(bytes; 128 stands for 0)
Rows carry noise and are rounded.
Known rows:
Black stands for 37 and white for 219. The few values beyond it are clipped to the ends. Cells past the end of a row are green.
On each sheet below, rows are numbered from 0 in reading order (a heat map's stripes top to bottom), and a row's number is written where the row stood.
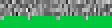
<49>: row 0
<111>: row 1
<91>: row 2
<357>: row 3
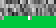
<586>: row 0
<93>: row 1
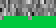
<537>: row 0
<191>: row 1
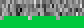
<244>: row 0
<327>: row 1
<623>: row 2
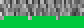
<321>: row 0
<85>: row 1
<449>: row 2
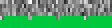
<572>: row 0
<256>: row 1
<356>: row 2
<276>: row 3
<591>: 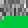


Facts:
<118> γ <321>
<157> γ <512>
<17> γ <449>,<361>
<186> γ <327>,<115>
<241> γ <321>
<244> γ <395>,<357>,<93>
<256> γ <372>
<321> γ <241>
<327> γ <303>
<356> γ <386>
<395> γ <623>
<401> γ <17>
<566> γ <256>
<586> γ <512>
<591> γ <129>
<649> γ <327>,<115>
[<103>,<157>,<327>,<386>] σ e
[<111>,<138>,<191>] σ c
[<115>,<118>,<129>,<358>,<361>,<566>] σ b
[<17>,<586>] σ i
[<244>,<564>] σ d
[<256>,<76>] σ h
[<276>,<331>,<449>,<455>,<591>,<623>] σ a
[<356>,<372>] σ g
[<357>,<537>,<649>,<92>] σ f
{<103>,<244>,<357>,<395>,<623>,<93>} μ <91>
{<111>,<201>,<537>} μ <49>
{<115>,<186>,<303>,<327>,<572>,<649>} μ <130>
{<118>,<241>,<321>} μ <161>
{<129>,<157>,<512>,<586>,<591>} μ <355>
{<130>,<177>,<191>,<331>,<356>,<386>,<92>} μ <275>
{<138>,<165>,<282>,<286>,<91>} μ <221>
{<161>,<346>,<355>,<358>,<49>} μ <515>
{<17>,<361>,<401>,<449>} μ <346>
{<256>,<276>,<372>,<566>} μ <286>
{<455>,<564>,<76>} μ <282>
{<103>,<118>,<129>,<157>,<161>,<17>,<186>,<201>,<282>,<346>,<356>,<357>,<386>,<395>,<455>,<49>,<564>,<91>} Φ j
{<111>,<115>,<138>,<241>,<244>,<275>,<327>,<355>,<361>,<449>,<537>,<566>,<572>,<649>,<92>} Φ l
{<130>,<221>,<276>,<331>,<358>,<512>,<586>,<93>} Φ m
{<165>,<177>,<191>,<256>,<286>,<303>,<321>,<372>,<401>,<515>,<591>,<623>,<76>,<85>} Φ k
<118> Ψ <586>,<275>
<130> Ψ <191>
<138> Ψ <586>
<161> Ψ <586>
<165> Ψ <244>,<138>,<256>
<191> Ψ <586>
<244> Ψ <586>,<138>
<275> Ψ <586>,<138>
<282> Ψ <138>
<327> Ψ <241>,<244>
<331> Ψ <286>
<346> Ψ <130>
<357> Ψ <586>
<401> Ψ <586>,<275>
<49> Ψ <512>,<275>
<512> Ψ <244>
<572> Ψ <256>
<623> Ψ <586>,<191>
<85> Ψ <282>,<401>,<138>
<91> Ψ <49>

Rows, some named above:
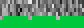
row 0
<244>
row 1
<256>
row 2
<401>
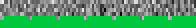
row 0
<256>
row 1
<455>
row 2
<346>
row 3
<244>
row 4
<282>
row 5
<161>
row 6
<401>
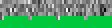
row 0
<564>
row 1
<372>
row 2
<386>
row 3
<244>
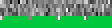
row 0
<512>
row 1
<566>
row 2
<103>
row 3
<331>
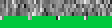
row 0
<275>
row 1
<241>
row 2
<129>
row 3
<130>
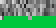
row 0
<130>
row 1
<355>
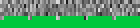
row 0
<186>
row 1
<138>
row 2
<165>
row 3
<118>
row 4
<201>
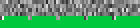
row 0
<157>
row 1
<358>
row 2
<372>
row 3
<17>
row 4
<564>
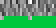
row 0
<85>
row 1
<256>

